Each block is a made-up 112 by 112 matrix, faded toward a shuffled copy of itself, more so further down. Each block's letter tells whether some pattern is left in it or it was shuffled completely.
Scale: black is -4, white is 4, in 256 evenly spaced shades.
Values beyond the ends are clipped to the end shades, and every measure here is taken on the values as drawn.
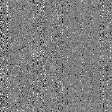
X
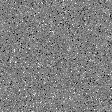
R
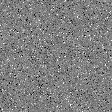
R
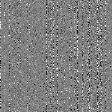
X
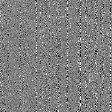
X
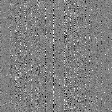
X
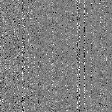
X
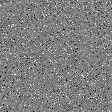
R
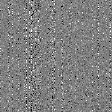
X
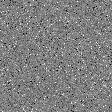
R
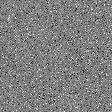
R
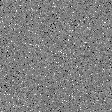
R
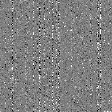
X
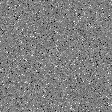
R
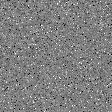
R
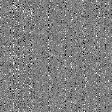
X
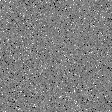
R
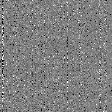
X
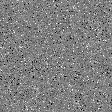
R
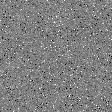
R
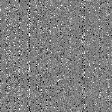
X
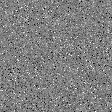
R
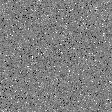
R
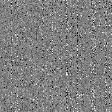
X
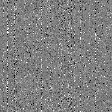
X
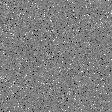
R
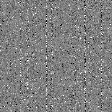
X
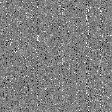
X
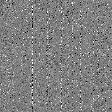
X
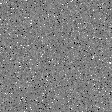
R
